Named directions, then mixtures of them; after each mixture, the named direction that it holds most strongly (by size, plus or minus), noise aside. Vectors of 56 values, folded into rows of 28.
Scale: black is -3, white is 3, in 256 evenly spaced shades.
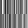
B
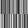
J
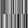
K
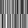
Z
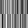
Z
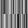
K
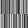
J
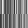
B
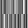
K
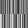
J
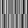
B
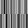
Z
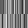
Z
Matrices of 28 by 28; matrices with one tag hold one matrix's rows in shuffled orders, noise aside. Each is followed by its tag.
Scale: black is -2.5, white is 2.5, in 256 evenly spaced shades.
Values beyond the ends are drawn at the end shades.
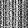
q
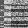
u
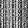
q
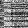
u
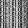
q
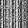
q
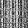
q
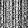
q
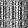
q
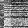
u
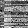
u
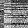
u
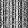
q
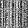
q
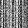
q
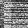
u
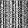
q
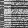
u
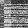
u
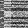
u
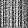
q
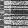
u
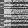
u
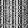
q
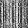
q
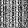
q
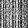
q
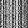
q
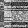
u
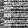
u
